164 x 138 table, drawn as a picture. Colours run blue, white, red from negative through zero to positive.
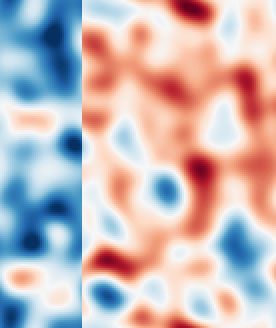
Average level on the scale: 50%. Seam: vertical, 30% of the way across, the right part higher. Ninth with the lowest average: top left. Stripes: none.
